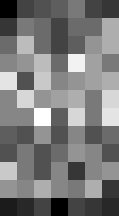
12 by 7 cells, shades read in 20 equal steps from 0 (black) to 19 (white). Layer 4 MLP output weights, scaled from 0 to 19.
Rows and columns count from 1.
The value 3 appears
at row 12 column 2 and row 12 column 7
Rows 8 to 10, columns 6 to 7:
6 8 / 10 6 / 10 11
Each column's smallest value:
0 3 5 0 4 4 3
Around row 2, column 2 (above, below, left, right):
5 14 4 8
